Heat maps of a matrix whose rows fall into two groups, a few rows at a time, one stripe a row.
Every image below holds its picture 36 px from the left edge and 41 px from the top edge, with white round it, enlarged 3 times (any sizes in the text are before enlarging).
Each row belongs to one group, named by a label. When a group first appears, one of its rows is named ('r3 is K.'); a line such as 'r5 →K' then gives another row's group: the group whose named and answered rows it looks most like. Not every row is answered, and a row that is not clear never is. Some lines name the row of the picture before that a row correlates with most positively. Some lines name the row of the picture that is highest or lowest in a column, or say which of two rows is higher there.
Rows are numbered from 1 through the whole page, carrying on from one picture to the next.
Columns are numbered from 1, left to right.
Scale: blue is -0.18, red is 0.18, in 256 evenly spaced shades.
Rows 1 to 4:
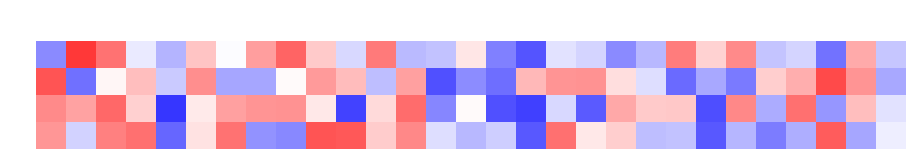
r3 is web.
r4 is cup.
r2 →cup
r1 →web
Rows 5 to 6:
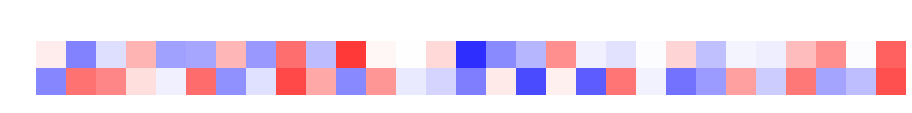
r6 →web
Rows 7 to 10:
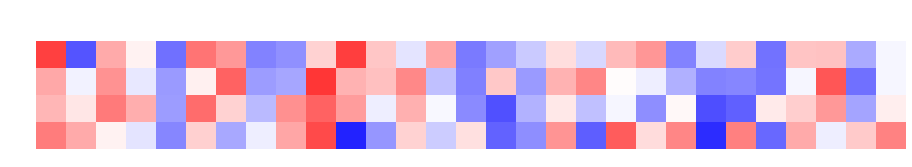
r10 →web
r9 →cup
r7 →cup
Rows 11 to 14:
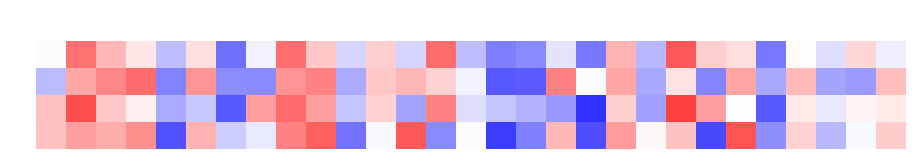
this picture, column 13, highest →14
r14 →web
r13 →web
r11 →web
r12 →web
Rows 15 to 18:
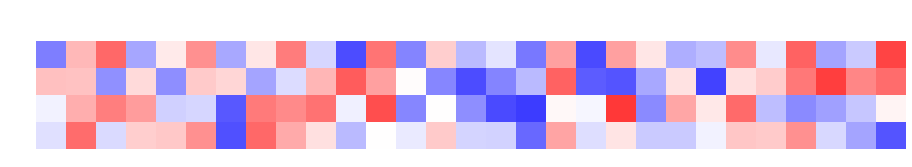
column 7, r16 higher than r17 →Yes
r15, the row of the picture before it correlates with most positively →12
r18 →web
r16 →cup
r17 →web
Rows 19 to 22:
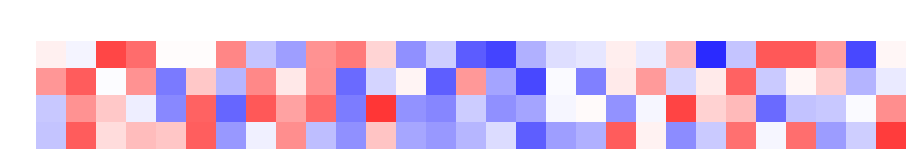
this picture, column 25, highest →19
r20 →web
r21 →web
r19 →cup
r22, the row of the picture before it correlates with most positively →15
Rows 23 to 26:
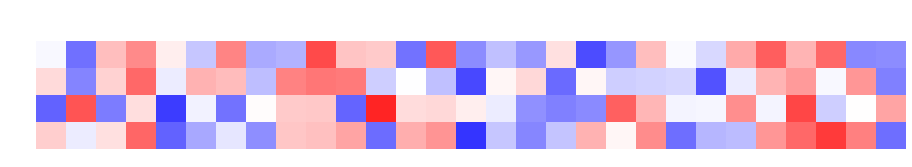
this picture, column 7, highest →23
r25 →web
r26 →cup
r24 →cup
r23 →cup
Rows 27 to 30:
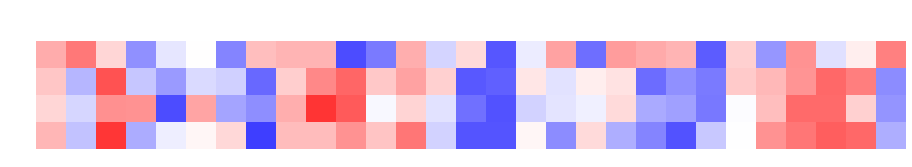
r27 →web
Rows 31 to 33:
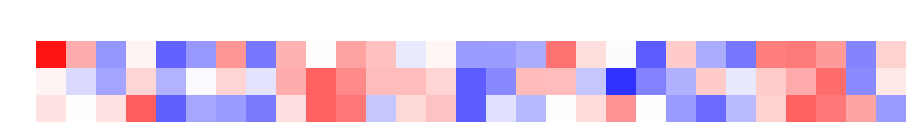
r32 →cup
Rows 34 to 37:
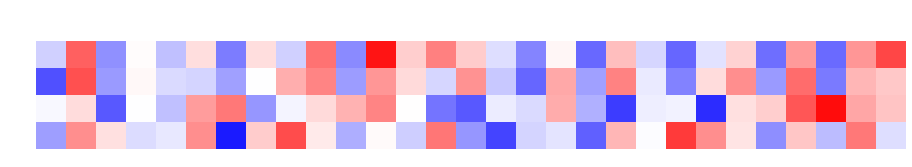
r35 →web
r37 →web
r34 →web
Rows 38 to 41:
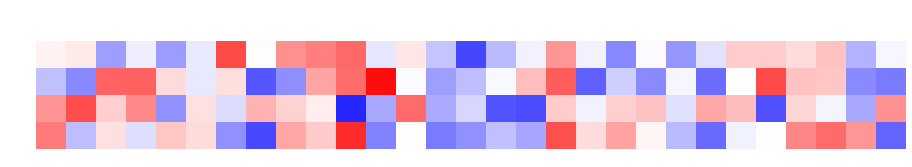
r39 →cup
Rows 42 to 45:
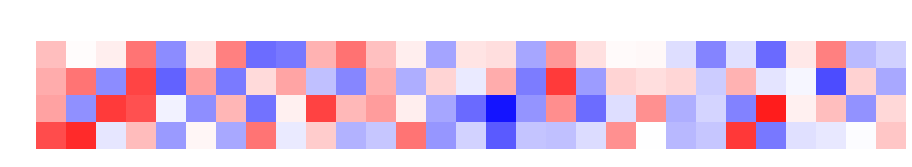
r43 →web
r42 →cup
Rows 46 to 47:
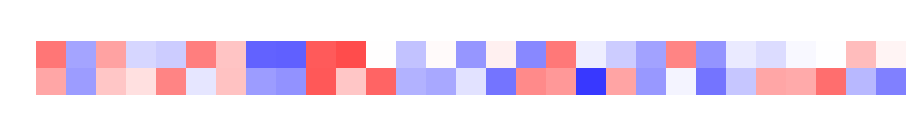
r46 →cup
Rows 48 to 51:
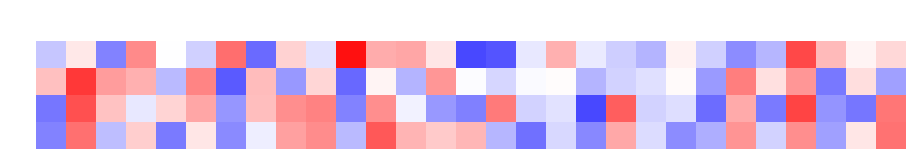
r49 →web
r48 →cup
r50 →web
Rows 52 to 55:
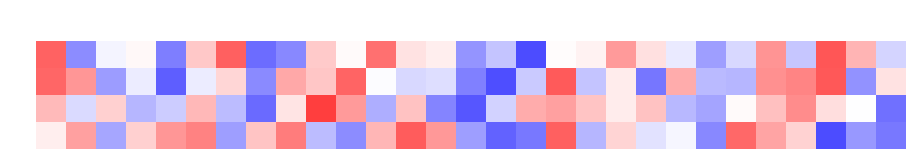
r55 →web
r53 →cup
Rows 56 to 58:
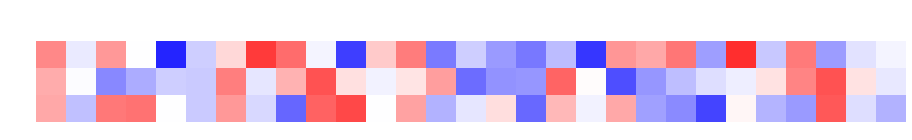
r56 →web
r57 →cup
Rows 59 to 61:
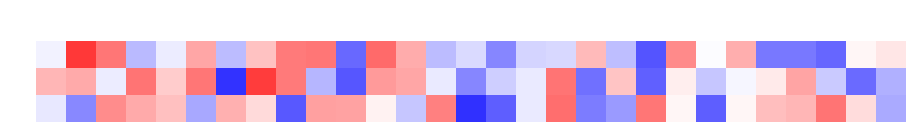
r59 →web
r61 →cup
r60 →web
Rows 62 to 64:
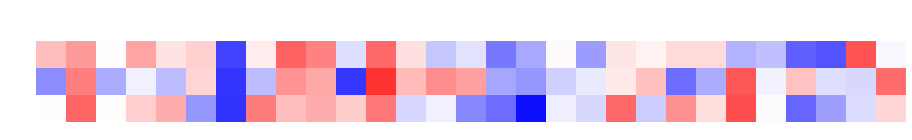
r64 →web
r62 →web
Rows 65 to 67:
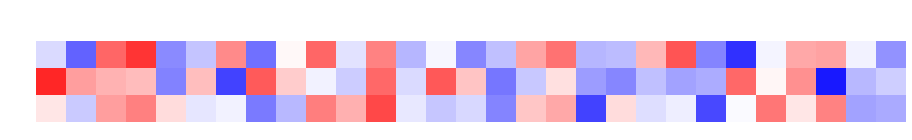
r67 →cup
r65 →cup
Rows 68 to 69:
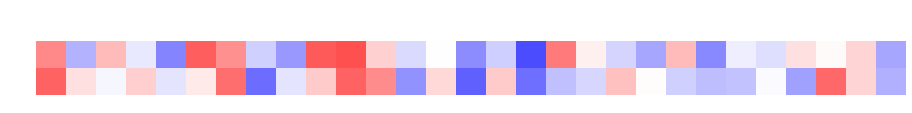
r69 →cup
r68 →cup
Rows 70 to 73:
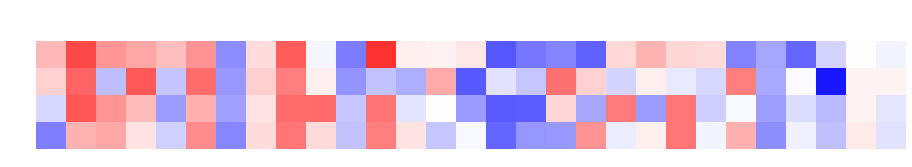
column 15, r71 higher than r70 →No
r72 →web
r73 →web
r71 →web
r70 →web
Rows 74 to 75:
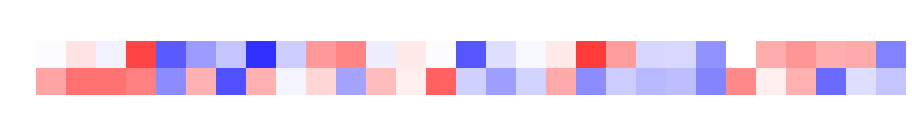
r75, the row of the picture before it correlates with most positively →71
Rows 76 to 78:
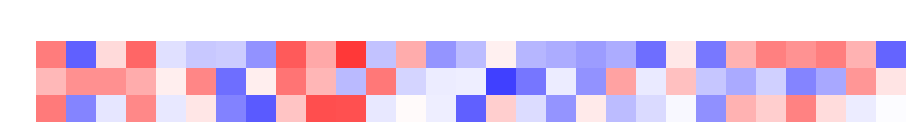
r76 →cup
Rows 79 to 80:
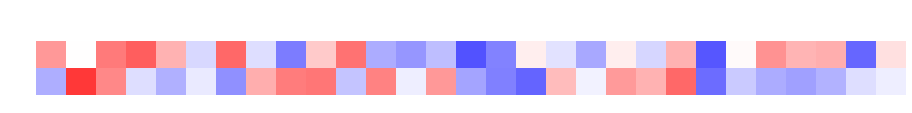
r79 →cup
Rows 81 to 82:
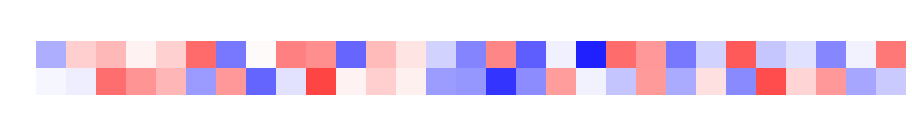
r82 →cup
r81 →web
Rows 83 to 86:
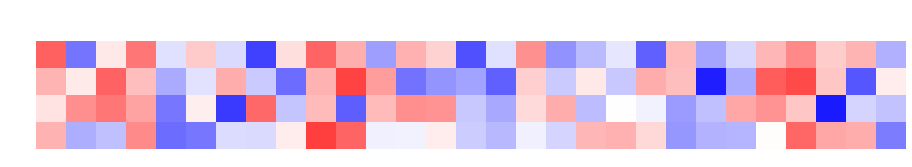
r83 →cup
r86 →cup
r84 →cup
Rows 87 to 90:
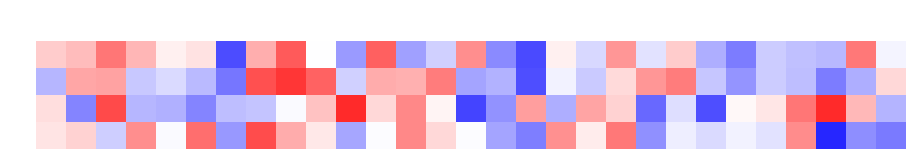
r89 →cup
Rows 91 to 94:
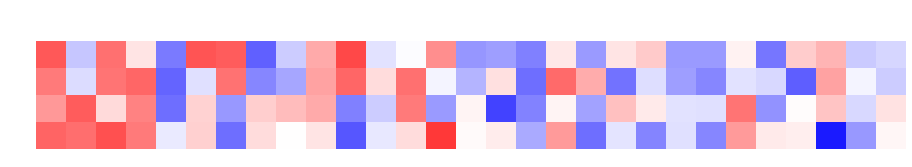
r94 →web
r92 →cup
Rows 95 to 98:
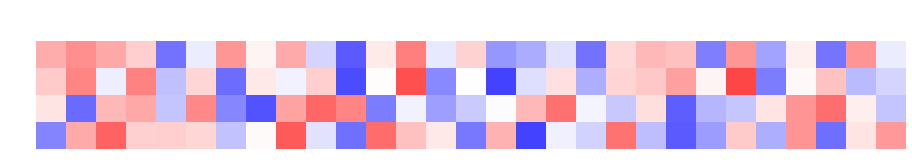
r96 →web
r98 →web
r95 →web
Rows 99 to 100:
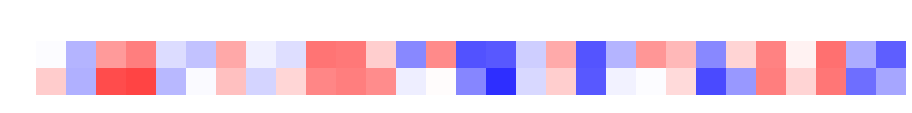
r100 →cup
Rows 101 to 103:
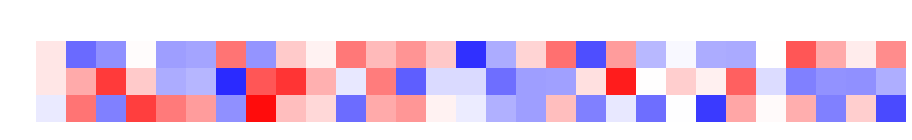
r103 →web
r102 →web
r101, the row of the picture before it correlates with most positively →100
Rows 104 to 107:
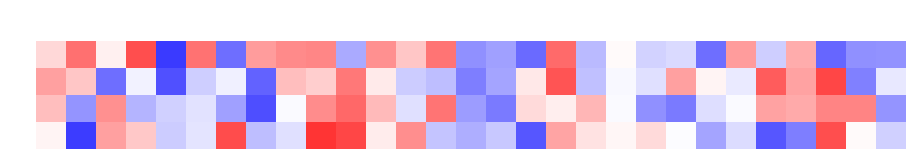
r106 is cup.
